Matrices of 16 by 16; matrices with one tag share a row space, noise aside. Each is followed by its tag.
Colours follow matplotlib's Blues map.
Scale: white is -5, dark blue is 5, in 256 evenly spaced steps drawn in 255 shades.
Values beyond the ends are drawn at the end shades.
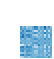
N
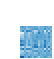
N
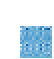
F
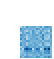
F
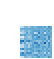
N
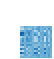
N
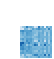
N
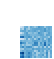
N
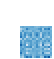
F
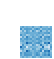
F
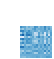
N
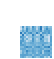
F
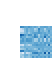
N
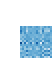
F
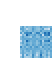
F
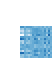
N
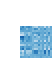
N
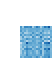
F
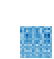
F
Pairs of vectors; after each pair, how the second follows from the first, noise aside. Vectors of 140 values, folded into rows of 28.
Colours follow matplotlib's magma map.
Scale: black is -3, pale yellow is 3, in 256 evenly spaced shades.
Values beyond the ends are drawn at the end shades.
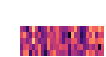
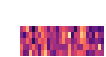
negated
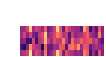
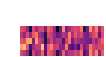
negated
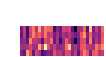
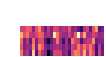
reversed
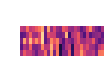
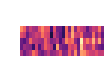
reversed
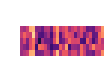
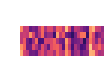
reversed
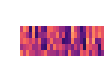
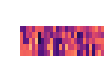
reversed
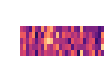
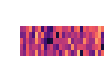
negated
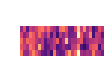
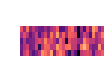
negated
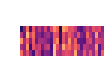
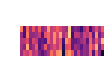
reversed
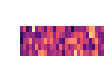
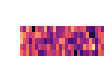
negated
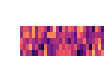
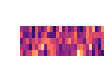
negated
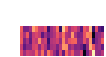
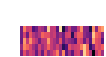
negated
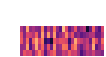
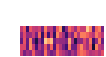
negated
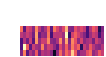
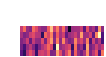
reversed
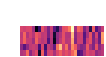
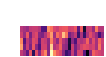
reversed
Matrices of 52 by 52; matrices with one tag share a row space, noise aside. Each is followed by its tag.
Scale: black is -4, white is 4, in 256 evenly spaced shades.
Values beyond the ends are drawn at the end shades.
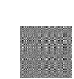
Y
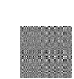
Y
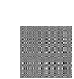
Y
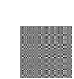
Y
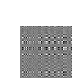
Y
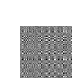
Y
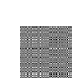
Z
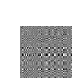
Y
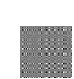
Y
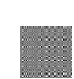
Y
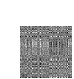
Z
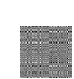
Z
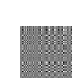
Y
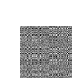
Z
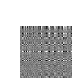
Y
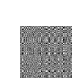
Y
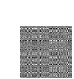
Z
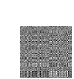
Z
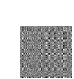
Y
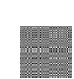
Z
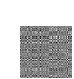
Z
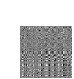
Y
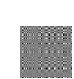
Y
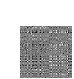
Z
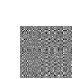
Y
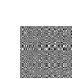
Y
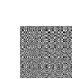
Y
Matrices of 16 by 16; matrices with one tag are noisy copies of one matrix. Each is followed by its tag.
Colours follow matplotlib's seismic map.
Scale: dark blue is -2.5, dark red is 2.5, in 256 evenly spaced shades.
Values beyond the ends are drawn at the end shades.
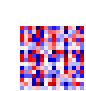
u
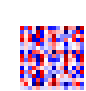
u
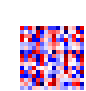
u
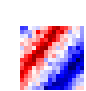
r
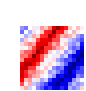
r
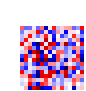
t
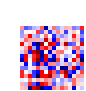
t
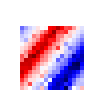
r
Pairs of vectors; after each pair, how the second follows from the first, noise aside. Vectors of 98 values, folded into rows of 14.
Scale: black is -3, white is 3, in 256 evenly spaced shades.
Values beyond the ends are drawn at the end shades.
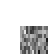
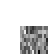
copied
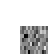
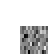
copied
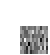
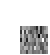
reversed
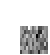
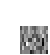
shuffled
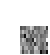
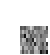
copied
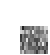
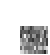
reversed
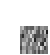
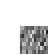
copied
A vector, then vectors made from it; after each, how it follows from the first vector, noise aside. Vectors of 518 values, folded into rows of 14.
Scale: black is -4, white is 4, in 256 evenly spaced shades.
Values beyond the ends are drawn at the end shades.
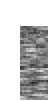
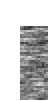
wrapped around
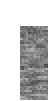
shrunk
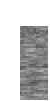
shrunk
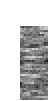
wrapped around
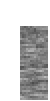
shrunk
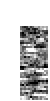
scaled up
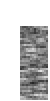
copied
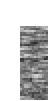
reversed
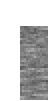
shrunk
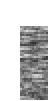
reversed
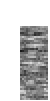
wrapped around
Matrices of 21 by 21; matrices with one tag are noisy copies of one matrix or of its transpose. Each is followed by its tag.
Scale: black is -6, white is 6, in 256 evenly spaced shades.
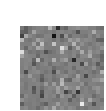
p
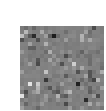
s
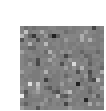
s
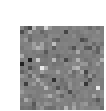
p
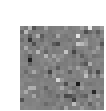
s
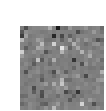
p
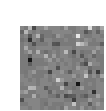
s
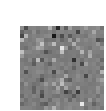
p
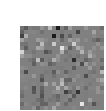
p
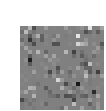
s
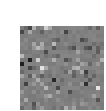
p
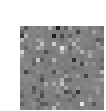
p
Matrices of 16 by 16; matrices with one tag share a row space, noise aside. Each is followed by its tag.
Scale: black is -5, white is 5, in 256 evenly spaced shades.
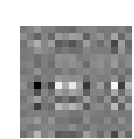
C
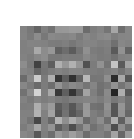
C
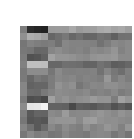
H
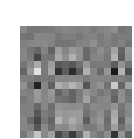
C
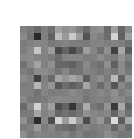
C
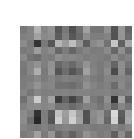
C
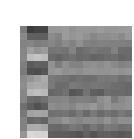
H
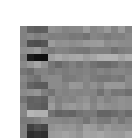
H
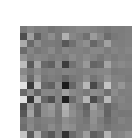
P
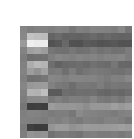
H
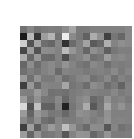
P
